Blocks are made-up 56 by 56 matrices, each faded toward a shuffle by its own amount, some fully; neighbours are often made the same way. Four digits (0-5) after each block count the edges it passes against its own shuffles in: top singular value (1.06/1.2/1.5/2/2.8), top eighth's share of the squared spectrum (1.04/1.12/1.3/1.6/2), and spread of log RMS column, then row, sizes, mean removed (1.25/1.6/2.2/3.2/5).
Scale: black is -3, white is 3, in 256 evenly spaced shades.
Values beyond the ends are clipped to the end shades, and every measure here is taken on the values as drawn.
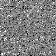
2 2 1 1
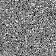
0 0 1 0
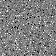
0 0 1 0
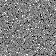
0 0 0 0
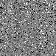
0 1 1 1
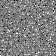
0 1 0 0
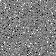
0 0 0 0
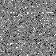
2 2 0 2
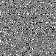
2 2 0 2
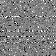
3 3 0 2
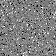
0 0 0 0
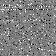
2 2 0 2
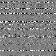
3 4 0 4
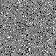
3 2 1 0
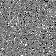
2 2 0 0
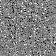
0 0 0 0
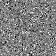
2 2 0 0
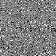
3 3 1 2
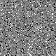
2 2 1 0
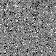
2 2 1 1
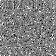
2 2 0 0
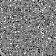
2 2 1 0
